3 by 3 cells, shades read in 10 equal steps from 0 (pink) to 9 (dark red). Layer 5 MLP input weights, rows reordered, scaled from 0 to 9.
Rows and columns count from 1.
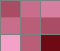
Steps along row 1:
down down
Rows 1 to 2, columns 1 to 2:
5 3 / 3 4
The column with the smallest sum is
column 1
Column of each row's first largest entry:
1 3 3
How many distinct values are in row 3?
3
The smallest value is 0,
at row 3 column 1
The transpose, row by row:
5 3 0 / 3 4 4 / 2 5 9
